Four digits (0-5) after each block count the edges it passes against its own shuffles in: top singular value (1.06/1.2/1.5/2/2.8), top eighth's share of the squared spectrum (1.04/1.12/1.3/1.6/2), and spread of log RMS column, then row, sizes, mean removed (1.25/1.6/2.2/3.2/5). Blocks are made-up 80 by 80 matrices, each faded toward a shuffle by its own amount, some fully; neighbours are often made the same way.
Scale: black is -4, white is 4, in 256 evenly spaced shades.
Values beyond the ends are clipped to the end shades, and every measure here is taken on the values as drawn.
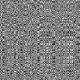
5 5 3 3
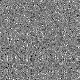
3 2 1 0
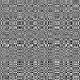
5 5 4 4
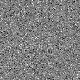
3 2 0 1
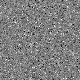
2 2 0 0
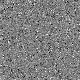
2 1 0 0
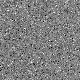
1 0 0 0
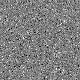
2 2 0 0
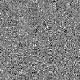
4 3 2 1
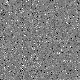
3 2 1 0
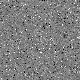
1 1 0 0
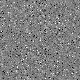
2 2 1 0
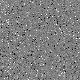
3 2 0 0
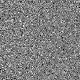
3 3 1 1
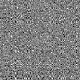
4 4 2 2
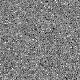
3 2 0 0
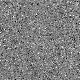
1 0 0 0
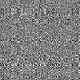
4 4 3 3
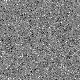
1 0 0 0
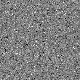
2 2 0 0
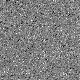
0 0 0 0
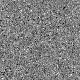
1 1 0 0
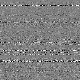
3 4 0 4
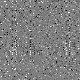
4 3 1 1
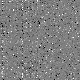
3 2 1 0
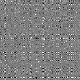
5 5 3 3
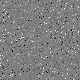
2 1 0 0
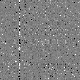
4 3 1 1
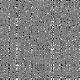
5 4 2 2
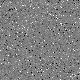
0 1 0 0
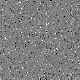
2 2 0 0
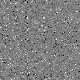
3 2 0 0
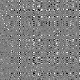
5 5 3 3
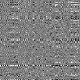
5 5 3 3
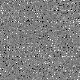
3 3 1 2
